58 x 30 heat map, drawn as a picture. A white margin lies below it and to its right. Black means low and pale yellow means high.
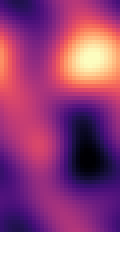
Odd rows or columns: none. Mirror symmetry: none. Ninth with the lowest average: bottom right. Ninth with the highest average: top right. Average level on the scale: 40%.
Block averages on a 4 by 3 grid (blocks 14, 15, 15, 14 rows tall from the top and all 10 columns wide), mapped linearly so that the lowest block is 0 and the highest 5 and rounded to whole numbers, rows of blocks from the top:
235 | 445 | 320 | 121
